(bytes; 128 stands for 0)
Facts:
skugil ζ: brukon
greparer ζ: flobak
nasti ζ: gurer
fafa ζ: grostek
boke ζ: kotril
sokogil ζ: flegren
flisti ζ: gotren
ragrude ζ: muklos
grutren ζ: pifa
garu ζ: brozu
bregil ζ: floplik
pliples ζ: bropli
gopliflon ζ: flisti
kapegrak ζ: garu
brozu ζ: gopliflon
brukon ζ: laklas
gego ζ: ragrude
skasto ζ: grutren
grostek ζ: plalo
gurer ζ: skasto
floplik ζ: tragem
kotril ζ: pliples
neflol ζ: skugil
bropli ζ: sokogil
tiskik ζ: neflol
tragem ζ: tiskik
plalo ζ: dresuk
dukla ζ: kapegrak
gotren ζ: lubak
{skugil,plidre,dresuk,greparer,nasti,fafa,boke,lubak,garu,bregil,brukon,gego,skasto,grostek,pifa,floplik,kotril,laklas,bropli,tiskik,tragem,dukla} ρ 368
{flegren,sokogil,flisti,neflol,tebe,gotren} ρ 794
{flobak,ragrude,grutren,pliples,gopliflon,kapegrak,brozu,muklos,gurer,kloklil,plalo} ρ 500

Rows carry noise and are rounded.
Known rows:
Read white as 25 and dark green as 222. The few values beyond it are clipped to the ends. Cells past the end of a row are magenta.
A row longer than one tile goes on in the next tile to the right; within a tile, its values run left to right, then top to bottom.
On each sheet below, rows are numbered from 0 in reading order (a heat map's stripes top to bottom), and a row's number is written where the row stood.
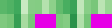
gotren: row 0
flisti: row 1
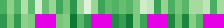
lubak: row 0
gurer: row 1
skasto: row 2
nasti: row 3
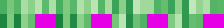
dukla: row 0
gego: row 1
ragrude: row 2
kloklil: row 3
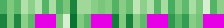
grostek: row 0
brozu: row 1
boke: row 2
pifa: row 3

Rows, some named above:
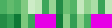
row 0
skasto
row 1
tiskik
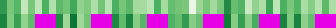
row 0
brukon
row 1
garu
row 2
nasti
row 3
sokogil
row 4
tiskik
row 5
dukla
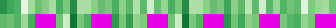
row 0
neflol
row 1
kapegrak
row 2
lubak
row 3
kapegrak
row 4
laklas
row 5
flegren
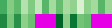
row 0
greparer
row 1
bropli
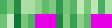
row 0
kapegrak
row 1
brukon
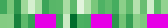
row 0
grutren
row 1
pliples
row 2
dresuk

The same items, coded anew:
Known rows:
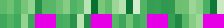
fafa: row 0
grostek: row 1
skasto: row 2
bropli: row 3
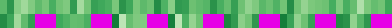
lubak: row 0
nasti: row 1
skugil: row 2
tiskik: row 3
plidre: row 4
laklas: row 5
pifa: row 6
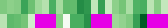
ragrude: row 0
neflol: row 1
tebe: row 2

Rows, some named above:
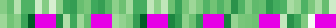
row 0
flegren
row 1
tragem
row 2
tebe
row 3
plidre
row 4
brukon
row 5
pliples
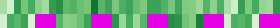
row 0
gurer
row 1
garu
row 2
floplik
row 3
dresuk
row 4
gurer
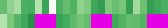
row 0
sokogil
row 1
boke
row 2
nasti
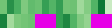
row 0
brukon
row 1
bropli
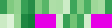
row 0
flisti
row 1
grutren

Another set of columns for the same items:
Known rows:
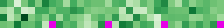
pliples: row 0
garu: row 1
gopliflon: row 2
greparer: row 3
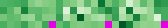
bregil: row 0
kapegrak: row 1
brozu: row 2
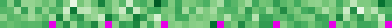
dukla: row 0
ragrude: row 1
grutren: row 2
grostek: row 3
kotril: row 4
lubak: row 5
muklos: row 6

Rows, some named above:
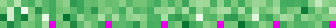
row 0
gurer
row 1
skasto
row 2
pifa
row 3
bropli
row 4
bropli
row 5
floplik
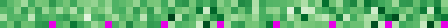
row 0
kotril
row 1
bropli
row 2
kotril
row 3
gotren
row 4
tiskik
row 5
kapegrak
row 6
flisti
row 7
gotren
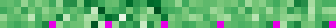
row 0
boke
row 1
flisti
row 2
neflol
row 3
plidre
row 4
boke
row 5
tiskik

